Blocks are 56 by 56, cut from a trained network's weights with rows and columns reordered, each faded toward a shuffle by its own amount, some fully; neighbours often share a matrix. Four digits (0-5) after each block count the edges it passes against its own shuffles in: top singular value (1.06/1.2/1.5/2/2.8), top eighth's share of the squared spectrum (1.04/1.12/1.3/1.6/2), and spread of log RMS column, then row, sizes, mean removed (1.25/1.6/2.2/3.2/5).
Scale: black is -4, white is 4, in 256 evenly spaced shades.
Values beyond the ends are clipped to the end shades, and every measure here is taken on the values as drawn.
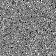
0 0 0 0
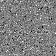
1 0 0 0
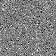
2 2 0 0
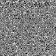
2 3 1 2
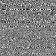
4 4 0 3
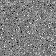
0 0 0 0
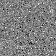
1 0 0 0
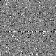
3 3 0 2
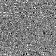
2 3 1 1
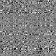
3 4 1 3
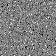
0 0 0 0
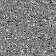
2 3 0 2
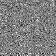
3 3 0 2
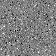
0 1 0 0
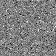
0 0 0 0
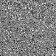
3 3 1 2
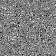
2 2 0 1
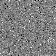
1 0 0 0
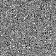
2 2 1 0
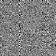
3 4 2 2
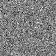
0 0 0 0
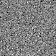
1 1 0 0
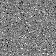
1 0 0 0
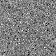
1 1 0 0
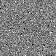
0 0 0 0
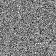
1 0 0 0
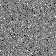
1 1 0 0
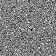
0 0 0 0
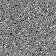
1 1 0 0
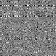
4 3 0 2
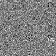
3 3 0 1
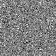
2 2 1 0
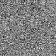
3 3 1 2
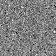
1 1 0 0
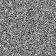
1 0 0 0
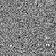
3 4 0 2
